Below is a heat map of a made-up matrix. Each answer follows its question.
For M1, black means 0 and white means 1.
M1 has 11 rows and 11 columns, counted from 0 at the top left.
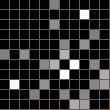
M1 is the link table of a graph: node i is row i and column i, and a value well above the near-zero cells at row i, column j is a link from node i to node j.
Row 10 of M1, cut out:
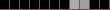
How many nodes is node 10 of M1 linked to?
2
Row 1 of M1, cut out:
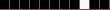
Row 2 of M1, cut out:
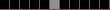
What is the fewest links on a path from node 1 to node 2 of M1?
5
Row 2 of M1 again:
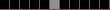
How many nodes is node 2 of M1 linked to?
1
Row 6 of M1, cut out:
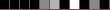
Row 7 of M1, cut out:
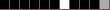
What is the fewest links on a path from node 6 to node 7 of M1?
1
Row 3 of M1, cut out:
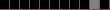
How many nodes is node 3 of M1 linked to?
1
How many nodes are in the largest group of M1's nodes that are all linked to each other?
2
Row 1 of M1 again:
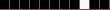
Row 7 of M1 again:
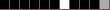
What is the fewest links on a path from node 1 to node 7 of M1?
3
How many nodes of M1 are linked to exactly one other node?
4
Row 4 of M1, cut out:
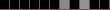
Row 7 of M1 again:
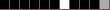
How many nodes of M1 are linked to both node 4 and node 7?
1
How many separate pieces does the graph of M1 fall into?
1
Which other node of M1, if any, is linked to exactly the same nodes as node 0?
node 2
